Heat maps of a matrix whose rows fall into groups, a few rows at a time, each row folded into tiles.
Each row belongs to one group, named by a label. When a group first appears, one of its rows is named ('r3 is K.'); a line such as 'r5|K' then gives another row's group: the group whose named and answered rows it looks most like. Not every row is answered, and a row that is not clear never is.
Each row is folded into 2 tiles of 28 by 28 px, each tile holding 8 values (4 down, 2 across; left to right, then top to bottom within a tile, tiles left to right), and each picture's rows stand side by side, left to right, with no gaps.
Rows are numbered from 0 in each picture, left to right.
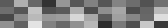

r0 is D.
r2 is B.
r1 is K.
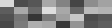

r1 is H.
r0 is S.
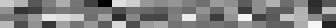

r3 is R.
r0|B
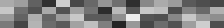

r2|H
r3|K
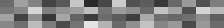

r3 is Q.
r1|D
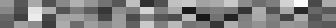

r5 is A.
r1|R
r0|Q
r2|D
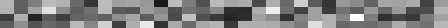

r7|A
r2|K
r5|D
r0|H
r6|R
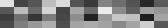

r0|S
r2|K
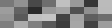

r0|B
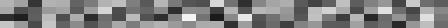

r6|H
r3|R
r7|D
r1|H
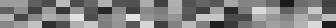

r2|K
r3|B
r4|Q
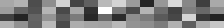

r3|R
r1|S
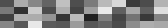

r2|S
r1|H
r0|D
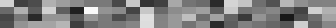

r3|K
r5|Q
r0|S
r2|D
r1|Q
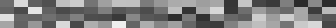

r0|D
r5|K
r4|D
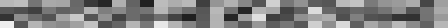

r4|Q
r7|A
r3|A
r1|K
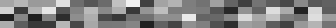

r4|K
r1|Q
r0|H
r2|A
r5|D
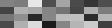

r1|K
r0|K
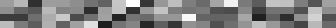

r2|A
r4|S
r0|A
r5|Q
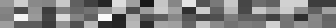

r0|R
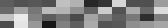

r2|S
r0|K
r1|B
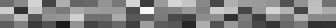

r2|D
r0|H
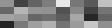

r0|S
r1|S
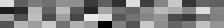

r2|D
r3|Q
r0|Q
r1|B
